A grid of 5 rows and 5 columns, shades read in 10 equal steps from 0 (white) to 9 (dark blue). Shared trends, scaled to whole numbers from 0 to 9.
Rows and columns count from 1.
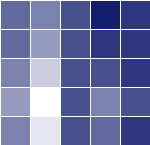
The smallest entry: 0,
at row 4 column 2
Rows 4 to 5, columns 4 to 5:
5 7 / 6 8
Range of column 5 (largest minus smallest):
1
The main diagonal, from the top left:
6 4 7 5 8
